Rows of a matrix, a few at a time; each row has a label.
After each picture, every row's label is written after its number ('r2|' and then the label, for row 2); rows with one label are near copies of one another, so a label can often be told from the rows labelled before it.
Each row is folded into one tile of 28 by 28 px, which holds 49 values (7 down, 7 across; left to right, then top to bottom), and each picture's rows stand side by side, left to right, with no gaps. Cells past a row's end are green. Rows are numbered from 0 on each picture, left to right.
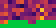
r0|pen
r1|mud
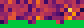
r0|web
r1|web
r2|mud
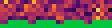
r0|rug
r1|rug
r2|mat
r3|mud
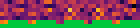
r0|pen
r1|pen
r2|mud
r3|mud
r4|pen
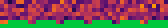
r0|pen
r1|rug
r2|rug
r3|mat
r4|web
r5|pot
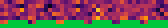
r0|pen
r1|mat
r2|pen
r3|mud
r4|web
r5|mat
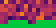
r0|rug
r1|web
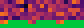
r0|pen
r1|pot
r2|pen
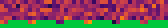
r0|pot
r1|pen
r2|web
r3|pen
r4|web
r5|pot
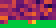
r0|mat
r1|pen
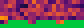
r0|mat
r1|rug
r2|pen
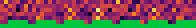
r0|rug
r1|web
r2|mud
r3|mud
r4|rug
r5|mud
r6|web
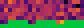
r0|web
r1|web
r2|pen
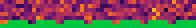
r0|pen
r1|web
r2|rug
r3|mat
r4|pen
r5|mud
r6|rug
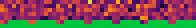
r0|pot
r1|pen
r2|pot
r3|rug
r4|rug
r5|mat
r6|pot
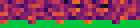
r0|pen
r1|mat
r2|pen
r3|pen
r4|web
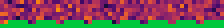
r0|pen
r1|web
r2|pot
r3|mat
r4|web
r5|web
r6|pot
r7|mat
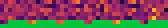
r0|web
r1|pen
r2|pen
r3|pot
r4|pen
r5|mud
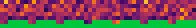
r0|rug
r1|rug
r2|rug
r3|web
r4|pen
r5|rug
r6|mud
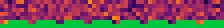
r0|pen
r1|pot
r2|web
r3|rug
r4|mat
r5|web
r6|web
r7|pen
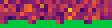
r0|rug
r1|pot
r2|mud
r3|web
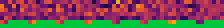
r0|pot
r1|pen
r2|pot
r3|pen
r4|rug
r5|pot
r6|pen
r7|web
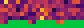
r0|rug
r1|mud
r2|pen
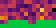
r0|mat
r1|mud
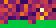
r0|rug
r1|mud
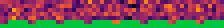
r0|mud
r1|mat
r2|mat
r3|rug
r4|pen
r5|rug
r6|pot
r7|pot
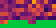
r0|pen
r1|rug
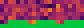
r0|web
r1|pen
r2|pot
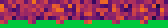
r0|pot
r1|rug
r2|pot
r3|pen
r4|pot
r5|pot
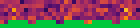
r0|mud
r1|mat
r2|web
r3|pen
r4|mud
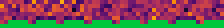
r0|pot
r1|rug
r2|rug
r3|mat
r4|mat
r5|mud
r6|rug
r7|mat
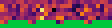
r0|pot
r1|mud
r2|mat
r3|pot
